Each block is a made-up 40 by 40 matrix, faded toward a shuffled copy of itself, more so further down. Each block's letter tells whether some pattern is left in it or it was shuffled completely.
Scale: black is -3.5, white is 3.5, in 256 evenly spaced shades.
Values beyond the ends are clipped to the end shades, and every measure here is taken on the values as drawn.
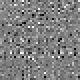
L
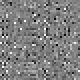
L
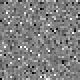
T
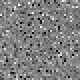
T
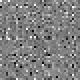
L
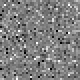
T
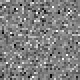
T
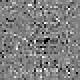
L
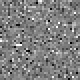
T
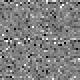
L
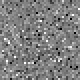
T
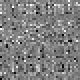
L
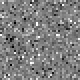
T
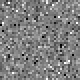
T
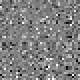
L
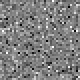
T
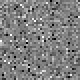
T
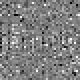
L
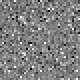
T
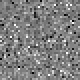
T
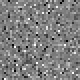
T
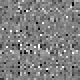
L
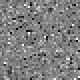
T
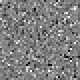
T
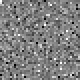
T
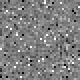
T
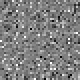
L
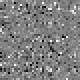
L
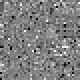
L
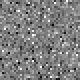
T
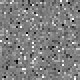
T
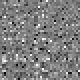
L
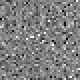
L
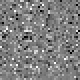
L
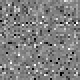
L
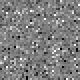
T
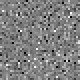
L
